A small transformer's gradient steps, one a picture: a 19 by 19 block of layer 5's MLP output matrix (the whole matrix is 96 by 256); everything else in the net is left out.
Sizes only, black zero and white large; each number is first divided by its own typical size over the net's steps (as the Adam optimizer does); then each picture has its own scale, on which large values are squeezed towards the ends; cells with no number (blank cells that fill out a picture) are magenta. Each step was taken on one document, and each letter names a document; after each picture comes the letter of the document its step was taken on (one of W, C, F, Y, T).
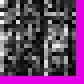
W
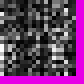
W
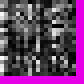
W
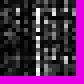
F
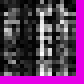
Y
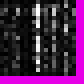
F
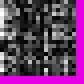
W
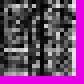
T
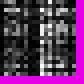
Y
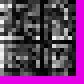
W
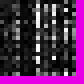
F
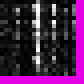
F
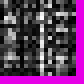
Y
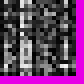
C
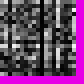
T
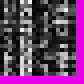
C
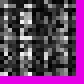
C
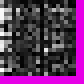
W
